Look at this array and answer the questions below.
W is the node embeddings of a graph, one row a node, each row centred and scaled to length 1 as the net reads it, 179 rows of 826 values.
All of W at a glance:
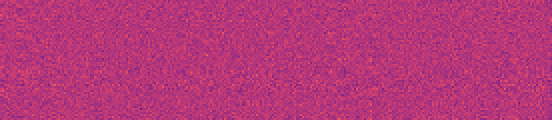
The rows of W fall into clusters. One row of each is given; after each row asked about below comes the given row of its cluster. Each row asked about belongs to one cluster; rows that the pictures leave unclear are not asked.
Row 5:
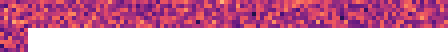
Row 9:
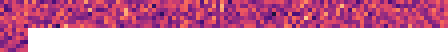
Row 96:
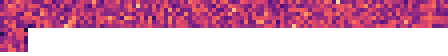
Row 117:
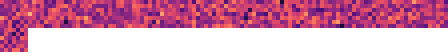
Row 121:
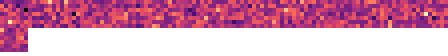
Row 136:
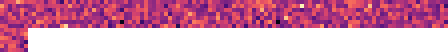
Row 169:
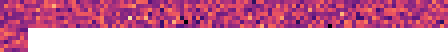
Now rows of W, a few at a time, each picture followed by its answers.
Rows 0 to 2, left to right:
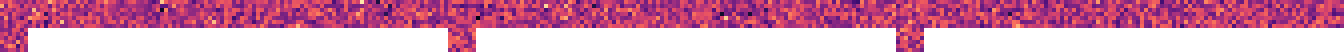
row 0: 5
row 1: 136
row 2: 96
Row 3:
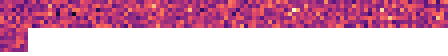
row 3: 121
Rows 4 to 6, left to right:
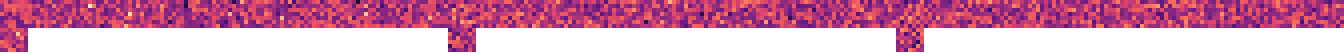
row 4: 96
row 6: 117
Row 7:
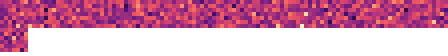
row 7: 117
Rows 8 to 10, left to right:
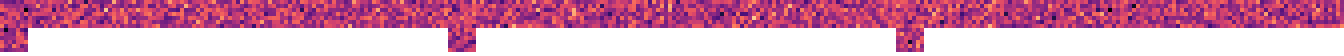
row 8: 121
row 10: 5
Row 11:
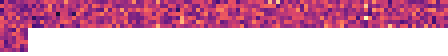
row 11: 121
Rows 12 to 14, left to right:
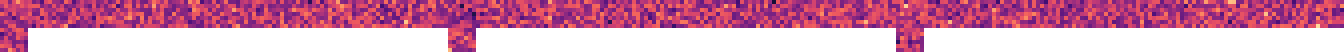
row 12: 96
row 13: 169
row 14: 96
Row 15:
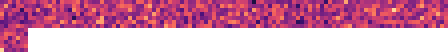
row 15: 169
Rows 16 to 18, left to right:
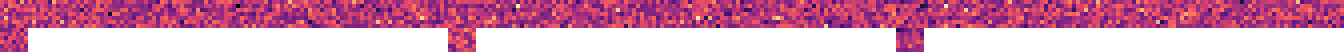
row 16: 5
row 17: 136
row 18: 121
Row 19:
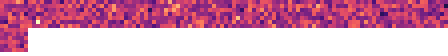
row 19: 136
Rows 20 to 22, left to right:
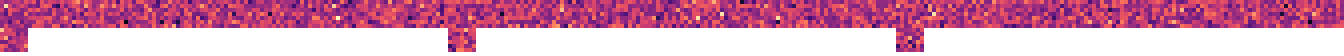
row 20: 169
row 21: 136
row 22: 5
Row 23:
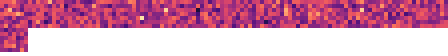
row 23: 5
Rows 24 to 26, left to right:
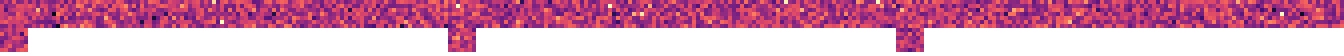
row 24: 9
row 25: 96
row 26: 5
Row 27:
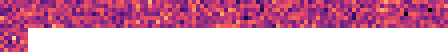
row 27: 117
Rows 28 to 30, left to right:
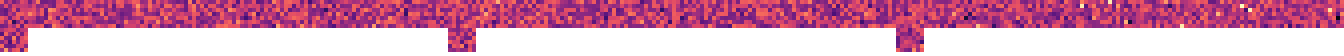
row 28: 117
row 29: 5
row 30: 9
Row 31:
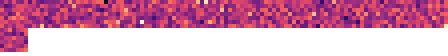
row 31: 9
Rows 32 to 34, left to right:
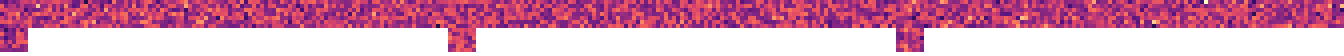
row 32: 121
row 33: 136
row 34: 96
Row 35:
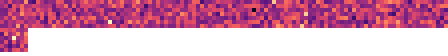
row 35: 117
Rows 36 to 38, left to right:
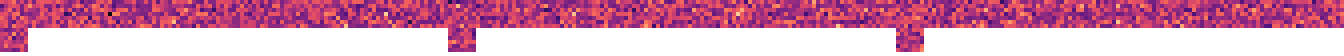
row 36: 5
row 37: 121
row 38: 9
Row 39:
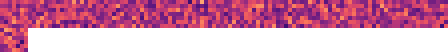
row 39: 136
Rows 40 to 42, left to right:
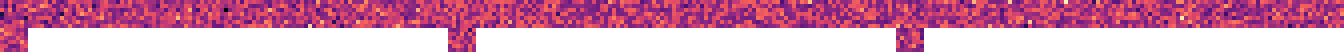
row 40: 169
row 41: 5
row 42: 121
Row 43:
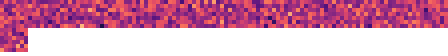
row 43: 9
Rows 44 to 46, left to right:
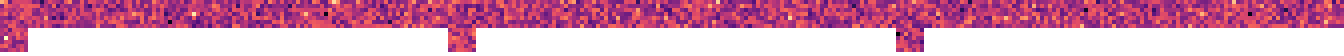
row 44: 96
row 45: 136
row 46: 96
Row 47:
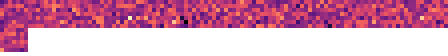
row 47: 169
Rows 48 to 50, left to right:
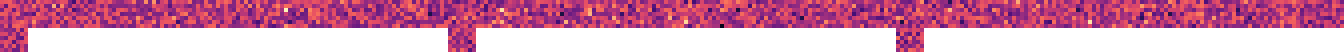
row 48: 5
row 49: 117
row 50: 117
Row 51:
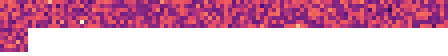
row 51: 5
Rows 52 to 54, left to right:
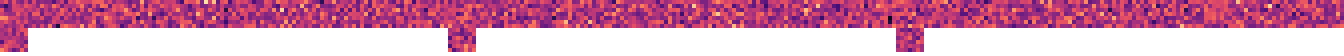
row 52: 9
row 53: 9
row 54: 5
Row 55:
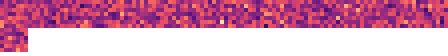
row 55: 9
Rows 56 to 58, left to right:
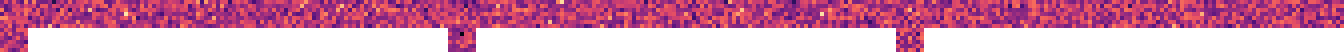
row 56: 9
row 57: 121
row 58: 117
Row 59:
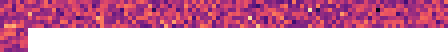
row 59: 169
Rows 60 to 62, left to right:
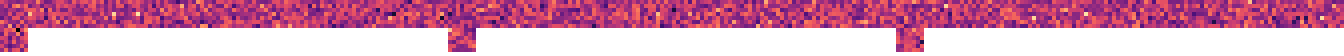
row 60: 117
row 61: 169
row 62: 136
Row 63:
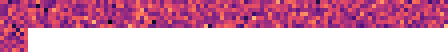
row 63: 117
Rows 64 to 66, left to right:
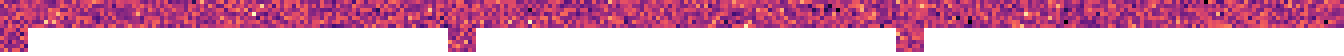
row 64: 117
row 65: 5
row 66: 96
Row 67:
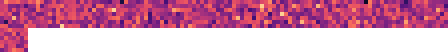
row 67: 136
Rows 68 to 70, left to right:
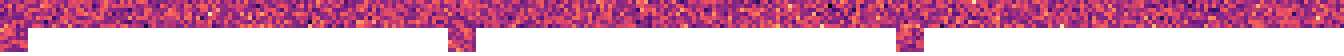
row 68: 169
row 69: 96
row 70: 169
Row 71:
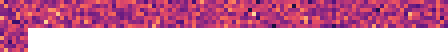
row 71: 117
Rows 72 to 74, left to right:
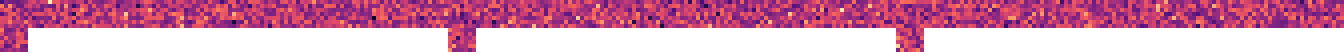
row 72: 121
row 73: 169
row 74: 136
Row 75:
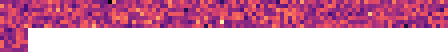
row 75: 121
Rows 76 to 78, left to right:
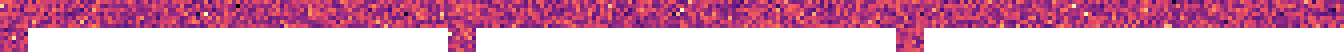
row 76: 5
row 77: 96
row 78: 136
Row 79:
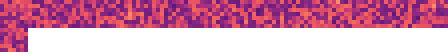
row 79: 96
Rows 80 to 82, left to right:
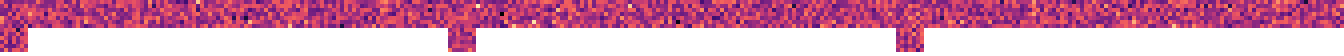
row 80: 117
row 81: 9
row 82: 117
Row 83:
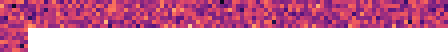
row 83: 136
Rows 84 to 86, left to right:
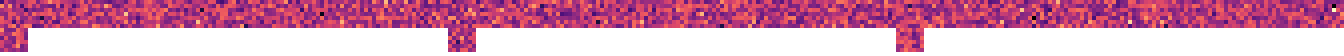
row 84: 121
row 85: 117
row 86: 136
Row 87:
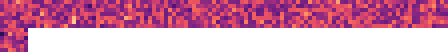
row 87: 96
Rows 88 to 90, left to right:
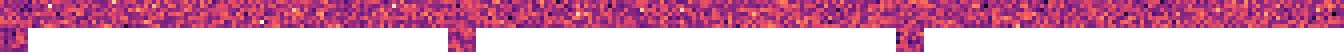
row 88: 121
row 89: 96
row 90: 96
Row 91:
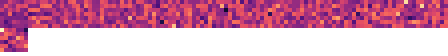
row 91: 169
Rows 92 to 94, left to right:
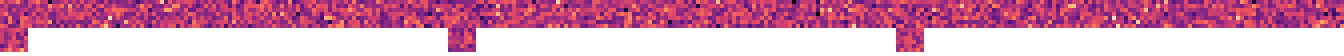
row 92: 136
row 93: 121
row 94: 136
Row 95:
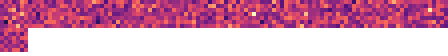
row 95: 117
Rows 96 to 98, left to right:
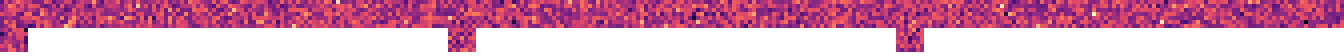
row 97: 117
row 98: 5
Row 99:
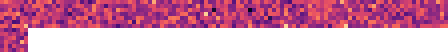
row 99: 5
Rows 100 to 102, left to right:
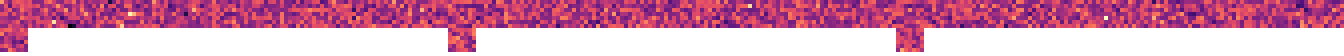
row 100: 96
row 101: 136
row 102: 136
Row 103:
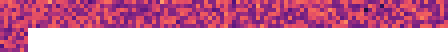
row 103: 5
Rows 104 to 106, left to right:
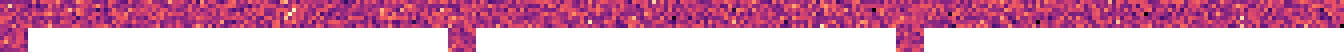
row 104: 121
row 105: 9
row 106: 9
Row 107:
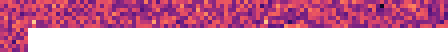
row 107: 5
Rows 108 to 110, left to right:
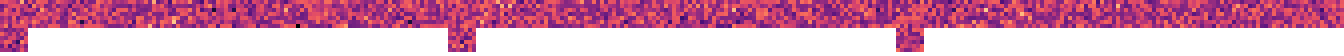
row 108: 5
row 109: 5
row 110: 9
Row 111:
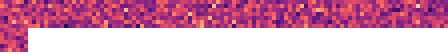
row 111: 136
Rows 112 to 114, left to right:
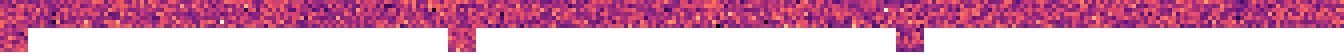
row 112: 9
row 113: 136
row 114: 121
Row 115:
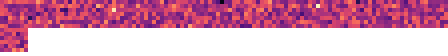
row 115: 136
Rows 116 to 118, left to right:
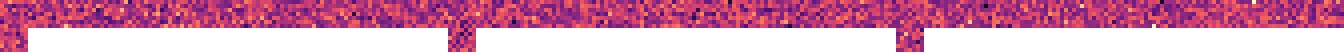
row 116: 136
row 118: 96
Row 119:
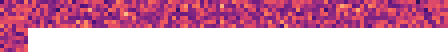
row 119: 9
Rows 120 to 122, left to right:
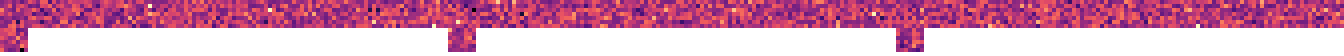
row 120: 169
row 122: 121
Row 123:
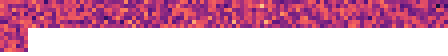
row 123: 136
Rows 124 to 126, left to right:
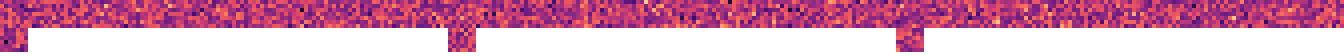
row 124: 121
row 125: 117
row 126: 169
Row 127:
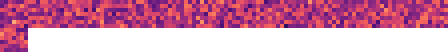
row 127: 169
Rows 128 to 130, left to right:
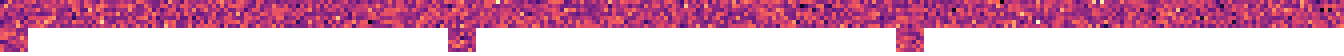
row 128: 169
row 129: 5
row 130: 9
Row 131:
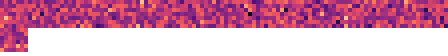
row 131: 9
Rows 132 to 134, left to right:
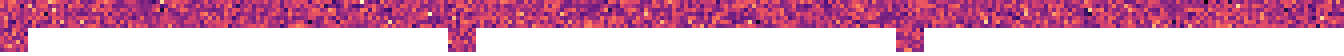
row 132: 5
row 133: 5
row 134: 96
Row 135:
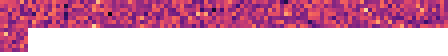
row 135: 5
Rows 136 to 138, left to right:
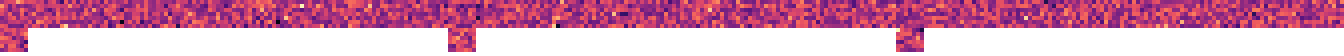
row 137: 136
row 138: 169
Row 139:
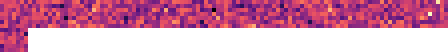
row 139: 5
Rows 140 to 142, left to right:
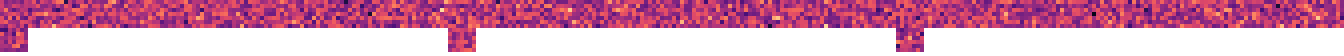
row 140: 121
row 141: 136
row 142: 5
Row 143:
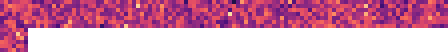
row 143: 96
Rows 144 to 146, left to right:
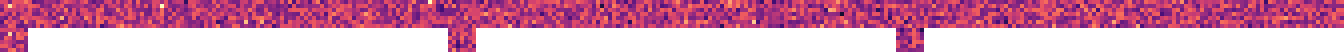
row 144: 96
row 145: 117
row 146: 121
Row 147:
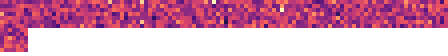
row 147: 9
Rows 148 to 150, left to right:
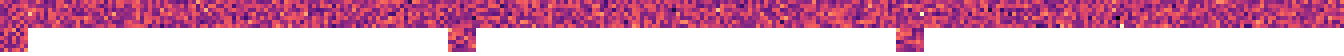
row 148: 117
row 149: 169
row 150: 169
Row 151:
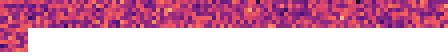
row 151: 136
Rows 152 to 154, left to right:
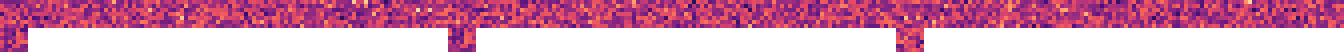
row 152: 121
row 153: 121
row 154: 136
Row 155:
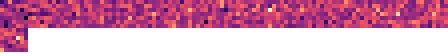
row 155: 169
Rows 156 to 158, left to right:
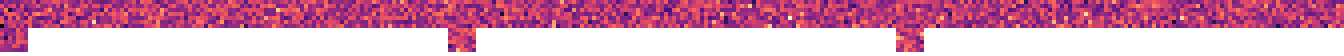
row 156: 121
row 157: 136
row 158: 136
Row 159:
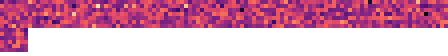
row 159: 121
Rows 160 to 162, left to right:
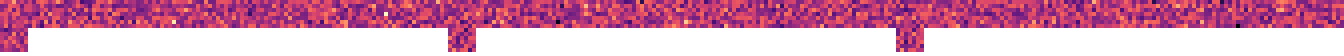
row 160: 5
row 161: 117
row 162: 117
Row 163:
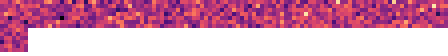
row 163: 96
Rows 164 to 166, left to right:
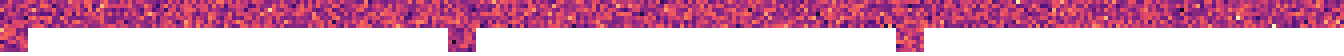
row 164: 169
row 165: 121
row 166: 136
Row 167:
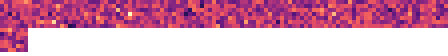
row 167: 96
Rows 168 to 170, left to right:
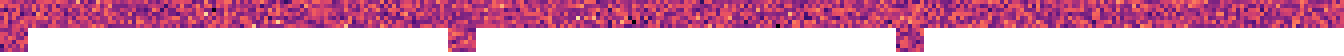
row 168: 5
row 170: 9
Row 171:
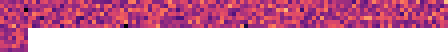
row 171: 121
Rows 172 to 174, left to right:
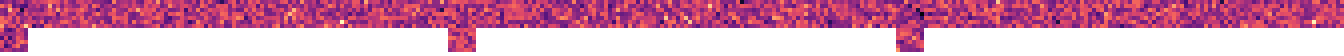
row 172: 121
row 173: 136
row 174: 169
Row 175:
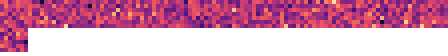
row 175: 96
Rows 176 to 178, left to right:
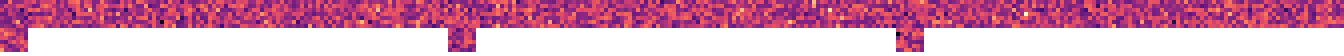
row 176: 169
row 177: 121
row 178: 96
